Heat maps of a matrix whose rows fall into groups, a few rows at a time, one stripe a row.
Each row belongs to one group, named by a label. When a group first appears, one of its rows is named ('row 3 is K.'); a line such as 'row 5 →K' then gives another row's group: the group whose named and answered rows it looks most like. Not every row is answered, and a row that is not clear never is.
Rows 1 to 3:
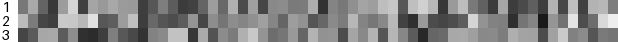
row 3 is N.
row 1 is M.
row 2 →M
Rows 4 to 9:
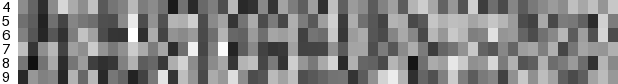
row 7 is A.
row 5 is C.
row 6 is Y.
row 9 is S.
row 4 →M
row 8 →C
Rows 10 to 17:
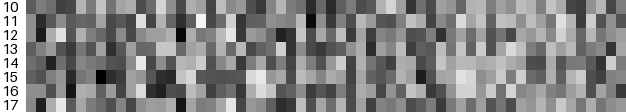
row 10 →S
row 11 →Y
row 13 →S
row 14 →C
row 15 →C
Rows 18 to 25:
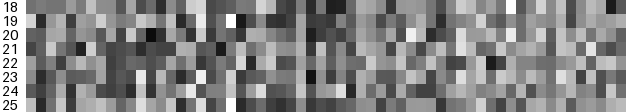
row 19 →A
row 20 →A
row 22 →M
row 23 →Y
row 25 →A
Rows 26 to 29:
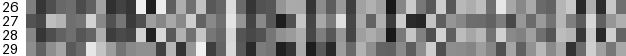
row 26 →Y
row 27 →N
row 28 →Y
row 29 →A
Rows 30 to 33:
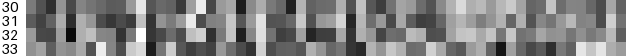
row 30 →C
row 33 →M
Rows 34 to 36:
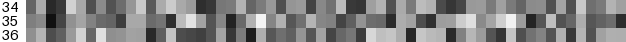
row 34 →M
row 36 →M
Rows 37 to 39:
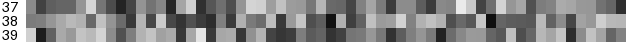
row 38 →M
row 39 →A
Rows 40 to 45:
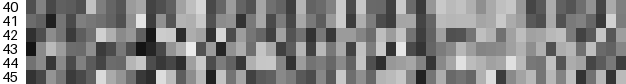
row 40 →C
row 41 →C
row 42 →S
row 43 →N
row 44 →C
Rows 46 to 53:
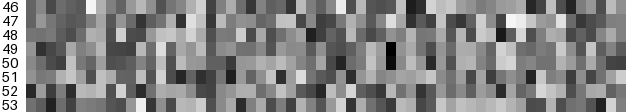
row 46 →C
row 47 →S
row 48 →S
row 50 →Y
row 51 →M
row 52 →S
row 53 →C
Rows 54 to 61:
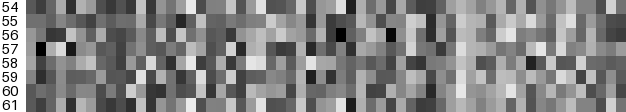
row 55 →Y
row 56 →Y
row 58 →C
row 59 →Y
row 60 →C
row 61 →N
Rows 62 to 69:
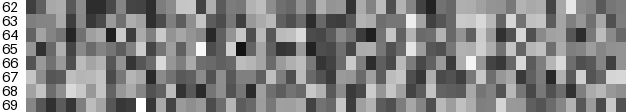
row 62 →N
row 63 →A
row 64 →S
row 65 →A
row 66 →S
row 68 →M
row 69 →Y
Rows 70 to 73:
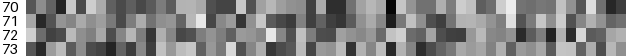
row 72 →M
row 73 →N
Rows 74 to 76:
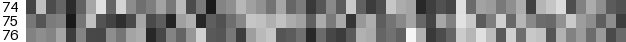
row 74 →S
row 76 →A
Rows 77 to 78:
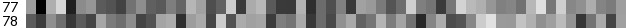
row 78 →S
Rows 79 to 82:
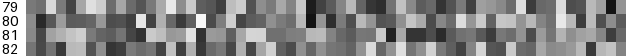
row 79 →S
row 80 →Y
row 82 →M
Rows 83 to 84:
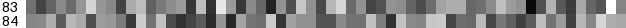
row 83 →C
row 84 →M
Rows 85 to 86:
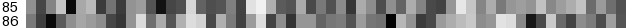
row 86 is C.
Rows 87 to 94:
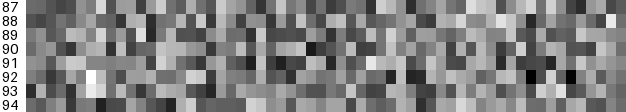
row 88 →C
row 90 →S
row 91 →M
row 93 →S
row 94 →C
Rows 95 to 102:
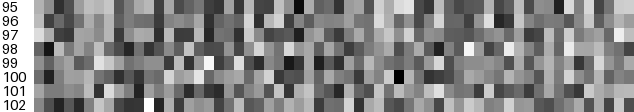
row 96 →M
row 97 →M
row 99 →A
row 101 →M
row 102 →Y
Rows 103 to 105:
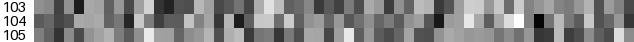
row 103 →A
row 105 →C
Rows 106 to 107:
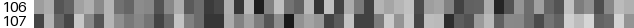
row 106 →M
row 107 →M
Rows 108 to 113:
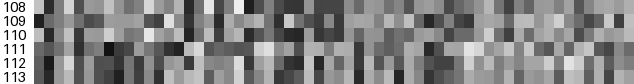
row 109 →S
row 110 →A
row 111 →C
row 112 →N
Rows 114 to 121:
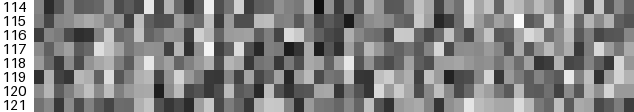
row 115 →A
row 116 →S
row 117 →A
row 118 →C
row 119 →M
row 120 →M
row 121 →C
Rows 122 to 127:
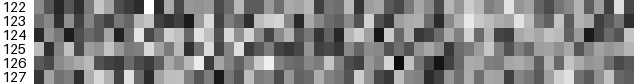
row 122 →Y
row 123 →C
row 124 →S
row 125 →A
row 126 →N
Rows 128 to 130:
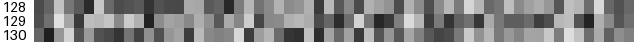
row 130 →N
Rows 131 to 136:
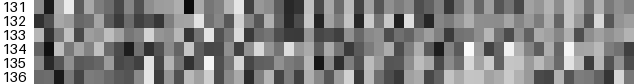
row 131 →N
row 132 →N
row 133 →A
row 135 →Y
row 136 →C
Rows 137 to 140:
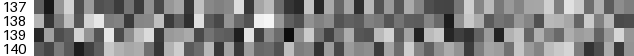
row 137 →N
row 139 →M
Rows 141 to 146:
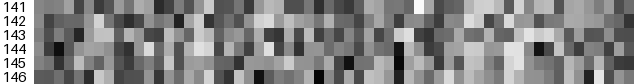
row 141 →A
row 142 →Y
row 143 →S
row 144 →C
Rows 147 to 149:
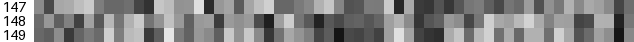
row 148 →S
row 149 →S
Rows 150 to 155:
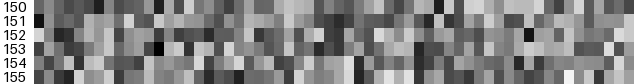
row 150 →Y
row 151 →S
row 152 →M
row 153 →S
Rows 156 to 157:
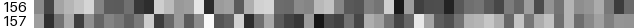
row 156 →N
